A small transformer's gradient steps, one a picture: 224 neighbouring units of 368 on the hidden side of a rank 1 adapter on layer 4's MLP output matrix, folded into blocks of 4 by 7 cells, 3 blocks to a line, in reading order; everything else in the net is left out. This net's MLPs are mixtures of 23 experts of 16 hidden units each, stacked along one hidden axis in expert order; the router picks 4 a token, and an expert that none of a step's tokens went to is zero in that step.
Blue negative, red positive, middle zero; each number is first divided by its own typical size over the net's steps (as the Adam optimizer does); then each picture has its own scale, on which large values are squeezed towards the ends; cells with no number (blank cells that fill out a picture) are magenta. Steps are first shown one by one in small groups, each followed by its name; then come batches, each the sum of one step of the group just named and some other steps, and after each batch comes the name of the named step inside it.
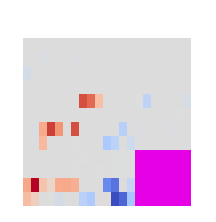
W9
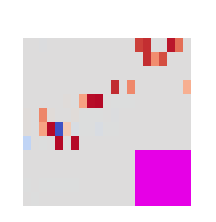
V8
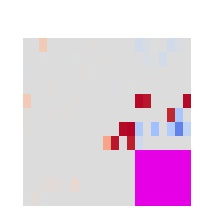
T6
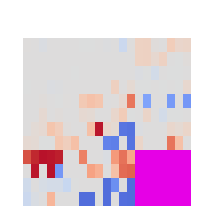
V8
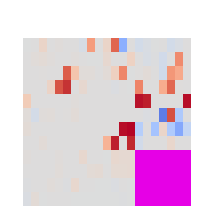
T6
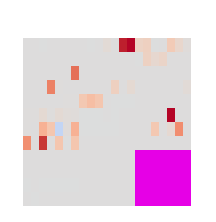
V8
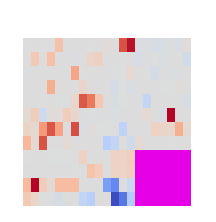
W9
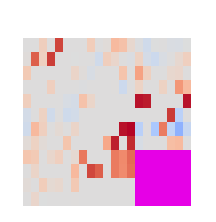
T6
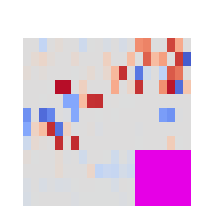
V8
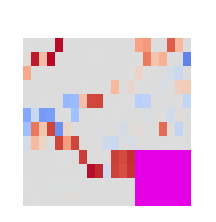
V8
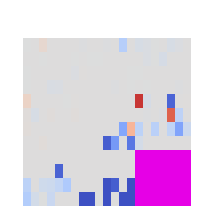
T6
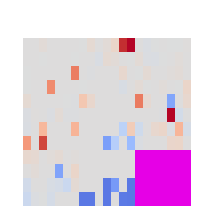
T6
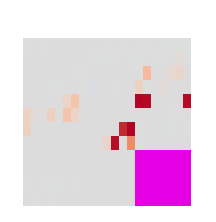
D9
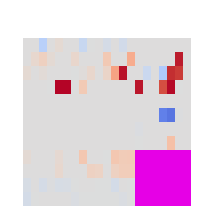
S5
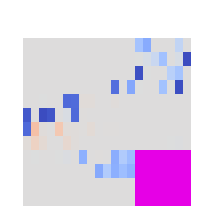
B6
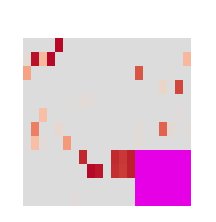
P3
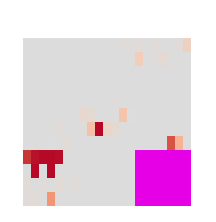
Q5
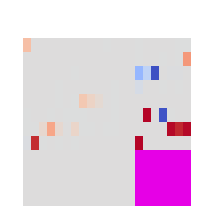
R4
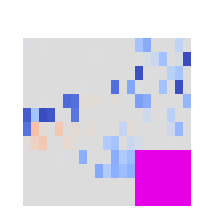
B6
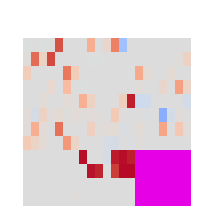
P3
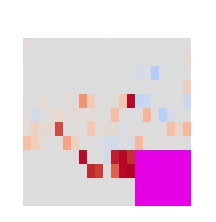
R4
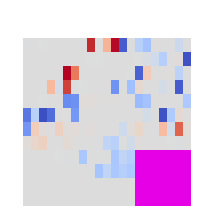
B6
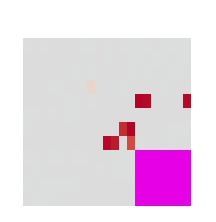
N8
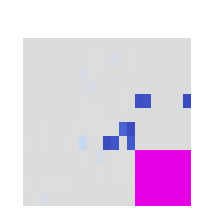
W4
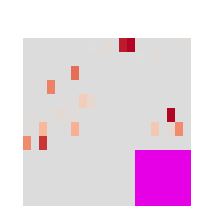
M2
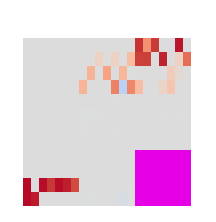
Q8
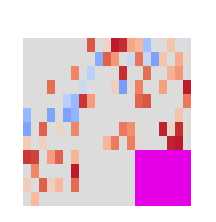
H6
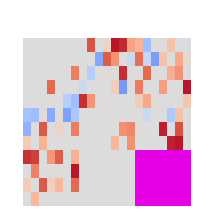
H6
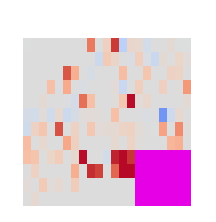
H6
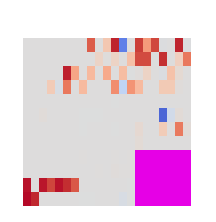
Q8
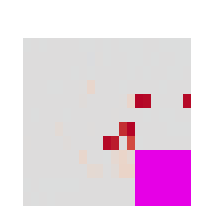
N8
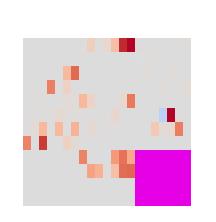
M2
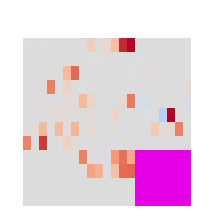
M2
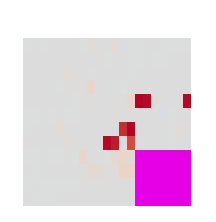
N8
